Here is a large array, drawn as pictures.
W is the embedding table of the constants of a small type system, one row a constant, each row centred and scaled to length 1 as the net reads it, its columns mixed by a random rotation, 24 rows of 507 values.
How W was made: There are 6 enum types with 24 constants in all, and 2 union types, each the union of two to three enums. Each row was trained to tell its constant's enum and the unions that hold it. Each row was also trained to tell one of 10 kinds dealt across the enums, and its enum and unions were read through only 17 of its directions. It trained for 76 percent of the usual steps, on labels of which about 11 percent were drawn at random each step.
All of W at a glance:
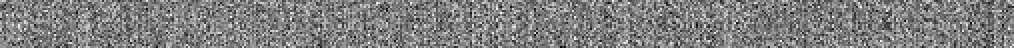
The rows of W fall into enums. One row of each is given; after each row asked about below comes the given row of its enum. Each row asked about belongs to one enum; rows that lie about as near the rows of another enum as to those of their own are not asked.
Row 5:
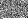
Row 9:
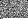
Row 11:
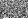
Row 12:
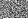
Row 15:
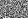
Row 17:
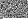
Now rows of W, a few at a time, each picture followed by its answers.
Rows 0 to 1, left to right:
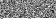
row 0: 11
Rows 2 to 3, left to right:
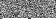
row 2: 15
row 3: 9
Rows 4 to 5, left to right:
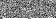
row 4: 15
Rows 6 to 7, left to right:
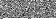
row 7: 17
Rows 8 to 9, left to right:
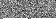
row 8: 12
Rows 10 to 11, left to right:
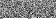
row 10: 5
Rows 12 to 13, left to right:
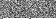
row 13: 12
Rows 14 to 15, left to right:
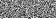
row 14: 11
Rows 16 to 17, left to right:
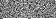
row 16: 9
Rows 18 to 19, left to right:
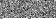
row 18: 12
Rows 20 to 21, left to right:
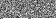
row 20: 17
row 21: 15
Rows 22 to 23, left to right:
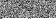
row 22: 15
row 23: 12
